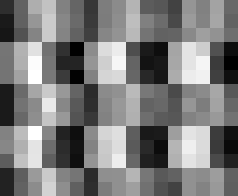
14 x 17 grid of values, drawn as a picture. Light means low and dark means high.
There is no overall slope. Upright stripes repeat 3 times across the table. Overall the values sit about 50% of the way up the scale.
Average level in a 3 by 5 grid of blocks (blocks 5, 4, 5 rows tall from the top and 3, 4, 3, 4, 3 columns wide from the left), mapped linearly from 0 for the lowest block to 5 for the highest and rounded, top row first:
34043 | 44043 | 15044
